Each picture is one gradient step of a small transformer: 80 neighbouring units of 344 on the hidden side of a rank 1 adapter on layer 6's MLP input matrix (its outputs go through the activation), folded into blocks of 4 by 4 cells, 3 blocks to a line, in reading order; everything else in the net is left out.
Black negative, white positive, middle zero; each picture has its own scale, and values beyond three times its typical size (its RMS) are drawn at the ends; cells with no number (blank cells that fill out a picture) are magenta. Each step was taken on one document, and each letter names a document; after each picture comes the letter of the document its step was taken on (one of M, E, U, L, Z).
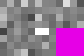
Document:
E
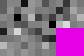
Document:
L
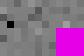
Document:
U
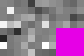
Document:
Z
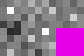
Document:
Z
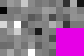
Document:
L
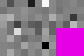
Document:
Z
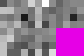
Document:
Z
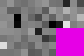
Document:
L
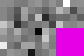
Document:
L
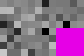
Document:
Z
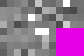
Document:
E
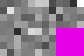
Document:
E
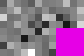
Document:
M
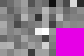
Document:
E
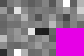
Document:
M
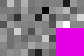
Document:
L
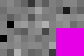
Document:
U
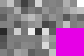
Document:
E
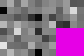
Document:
L
